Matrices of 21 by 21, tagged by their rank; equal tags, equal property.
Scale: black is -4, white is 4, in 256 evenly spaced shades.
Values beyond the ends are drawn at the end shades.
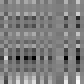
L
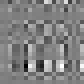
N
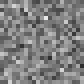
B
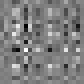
N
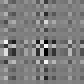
L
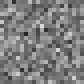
B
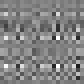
N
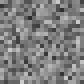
B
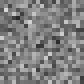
B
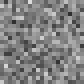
B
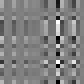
L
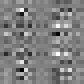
N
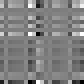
L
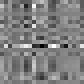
N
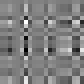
L
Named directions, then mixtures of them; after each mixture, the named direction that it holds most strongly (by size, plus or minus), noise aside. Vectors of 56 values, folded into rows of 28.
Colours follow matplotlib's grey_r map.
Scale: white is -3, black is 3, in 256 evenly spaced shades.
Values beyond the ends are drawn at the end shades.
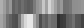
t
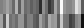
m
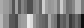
t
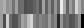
m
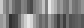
t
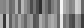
m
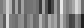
m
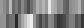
t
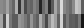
m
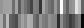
m
